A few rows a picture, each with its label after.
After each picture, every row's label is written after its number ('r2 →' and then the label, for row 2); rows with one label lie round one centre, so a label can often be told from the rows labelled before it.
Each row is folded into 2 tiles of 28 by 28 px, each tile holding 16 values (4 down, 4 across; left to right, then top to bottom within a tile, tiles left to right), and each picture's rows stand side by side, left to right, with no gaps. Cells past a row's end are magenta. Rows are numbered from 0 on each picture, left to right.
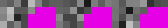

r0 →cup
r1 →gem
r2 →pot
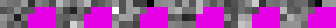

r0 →gem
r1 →pot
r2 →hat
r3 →cup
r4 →pot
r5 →hat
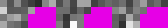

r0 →hat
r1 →pot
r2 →pot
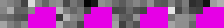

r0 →cup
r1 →hat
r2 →gem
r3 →hat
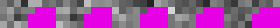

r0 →cup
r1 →cup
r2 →hat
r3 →hat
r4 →gem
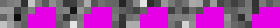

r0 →cup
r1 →pot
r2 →pot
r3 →pot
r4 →gem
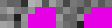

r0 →cup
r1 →gem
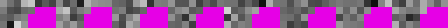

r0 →pot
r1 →cup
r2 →pot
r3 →gem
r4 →hat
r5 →gem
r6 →hat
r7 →cup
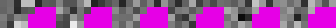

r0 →pot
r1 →pot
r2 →gem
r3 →gem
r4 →cup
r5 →cup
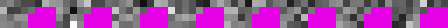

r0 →hat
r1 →pot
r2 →hat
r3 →hat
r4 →cup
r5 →gem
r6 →gem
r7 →pot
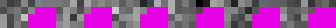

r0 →gem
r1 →cup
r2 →hat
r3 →hat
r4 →gem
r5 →gem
